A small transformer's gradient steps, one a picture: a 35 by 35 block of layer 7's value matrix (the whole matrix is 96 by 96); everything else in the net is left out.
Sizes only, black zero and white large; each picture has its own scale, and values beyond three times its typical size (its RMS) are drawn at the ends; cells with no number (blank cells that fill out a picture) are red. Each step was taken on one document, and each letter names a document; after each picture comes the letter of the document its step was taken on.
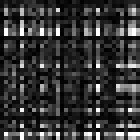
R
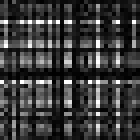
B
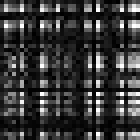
R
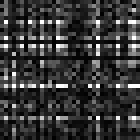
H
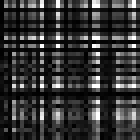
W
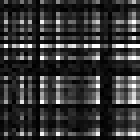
H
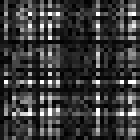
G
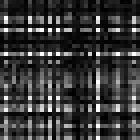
B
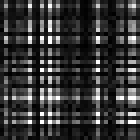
G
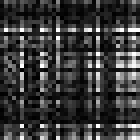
R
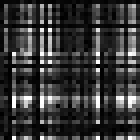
G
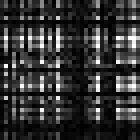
H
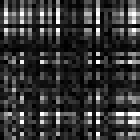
R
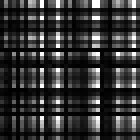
W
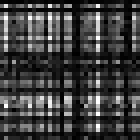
B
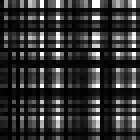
W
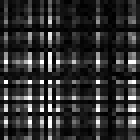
G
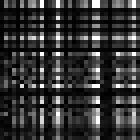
W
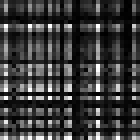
B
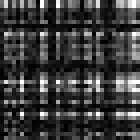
H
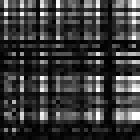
H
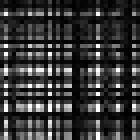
B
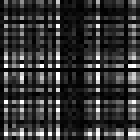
R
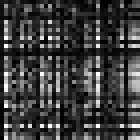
R
